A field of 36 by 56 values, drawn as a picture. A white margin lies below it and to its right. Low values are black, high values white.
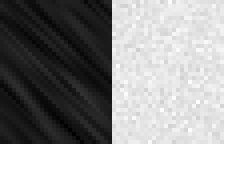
The table splits into one row of 2 panels. Panel 1,1: very low, slanting down to the right, faint in contrast. Panel 1,2: very high, fine-grained, faint in contrast.
